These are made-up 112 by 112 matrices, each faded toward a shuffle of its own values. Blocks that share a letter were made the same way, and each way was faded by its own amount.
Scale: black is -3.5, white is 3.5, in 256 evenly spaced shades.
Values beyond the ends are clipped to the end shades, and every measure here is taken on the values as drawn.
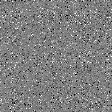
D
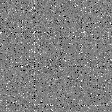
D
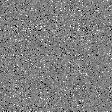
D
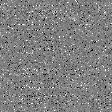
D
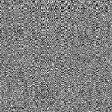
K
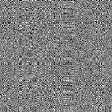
K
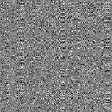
K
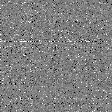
D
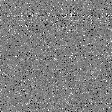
D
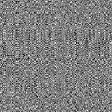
K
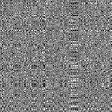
K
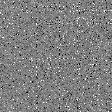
D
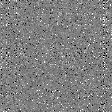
D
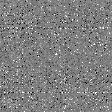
D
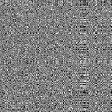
K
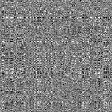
K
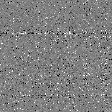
D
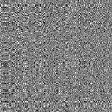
K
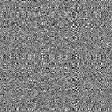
K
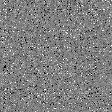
D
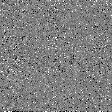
D
